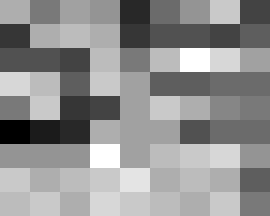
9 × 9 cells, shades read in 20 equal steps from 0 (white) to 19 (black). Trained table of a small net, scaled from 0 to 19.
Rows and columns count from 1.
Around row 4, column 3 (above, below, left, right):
14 15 5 4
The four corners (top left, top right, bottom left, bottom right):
6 14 5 10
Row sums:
84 99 70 77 79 107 51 50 47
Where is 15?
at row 2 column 1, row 2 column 5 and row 5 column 3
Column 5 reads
16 15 10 7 7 7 7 2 4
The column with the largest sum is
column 9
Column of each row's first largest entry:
5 1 3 3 3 1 1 9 9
